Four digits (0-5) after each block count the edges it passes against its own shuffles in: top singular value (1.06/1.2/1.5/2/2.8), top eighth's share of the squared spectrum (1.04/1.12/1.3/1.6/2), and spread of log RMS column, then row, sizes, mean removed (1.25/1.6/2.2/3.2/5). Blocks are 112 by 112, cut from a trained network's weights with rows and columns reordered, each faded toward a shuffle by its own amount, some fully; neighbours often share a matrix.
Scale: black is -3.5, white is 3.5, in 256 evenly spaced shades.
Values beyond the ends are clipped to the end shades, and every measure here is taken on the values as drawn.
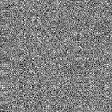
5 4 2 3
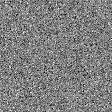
3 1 0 1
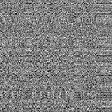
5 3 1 3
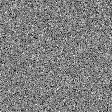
0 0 0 0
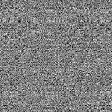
4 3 0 2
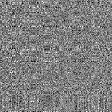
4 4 2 3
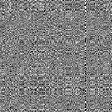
5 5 3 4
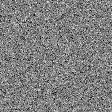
2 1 0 0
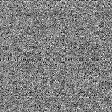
4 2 0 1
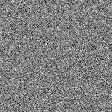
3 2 0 1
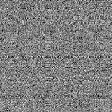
4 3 1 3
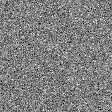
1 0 0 0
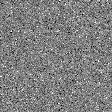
2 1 0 0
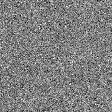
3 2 0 1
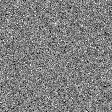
0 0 0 0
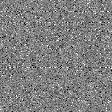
4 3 0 2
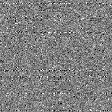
4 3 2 2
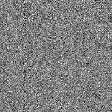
4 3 2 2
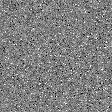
0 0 0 0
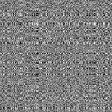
5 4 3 4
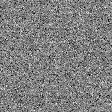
2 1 0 0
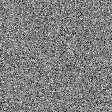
1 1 0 0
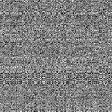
5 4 1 3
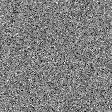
0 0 0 0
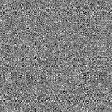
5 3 2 3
